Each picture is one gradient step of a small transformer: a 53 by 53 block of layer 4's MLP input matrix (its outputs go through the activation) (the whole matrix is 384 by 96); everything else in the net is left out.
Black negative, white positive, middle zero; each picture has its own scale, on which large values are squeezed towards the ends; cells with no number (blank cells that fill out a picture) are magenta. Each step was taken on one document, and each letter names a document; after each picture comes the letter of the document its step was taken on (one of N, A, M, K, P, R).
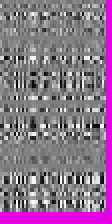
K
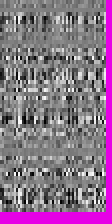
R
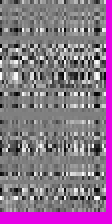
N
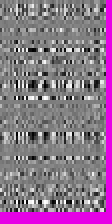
K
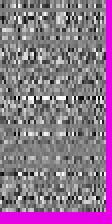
R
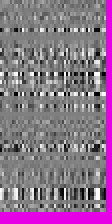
N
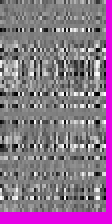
N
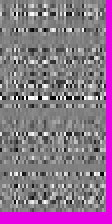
K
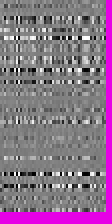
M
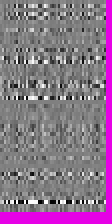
K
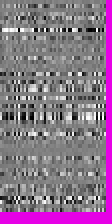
R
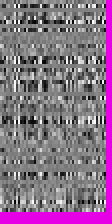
R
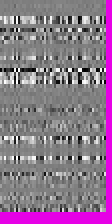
M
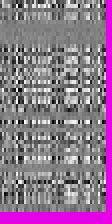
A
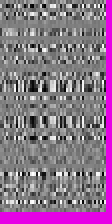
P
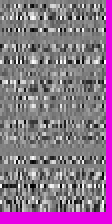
P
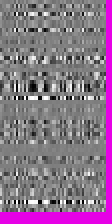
K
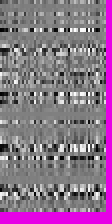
N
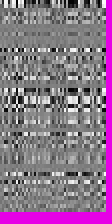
A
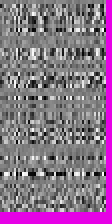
P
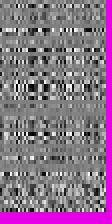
K
